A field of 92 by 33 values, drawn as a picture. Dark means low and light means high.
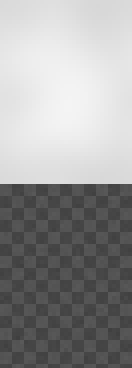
The table splits into 2 rows of 1 panel. Panel 1,1: very high, smooth, faint in contrast. Panel 2,1: low, checkered, faint in contrast.
